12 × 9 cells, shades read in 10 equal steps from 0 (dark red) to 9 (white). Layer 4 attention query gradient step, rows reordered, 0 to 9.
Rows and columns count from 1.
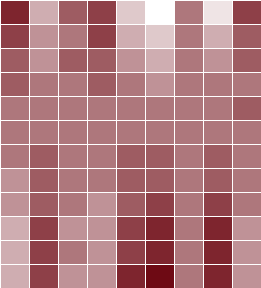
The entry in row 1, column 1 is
1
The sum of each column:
49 43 48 46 44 45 48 42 46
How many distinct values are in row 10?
5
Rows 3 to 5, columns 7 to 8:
4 5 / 4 4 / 4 4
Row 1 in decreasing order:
9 8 7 6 4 3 2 2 1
